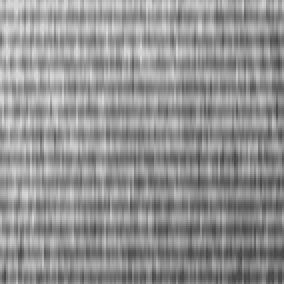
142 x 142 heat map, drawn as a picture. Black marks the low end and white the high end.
Stripes: horizontal, repeating 12 times. Slope: up to the top left. Ninth with the highest average: top left. Ninth with the lowest average: bottom right.
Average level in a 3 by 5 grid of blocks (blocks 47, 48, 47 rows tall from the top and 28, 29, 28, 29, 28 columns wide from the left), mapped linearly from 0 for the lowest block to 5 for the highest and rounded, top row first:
54432 / 43222 / 32110
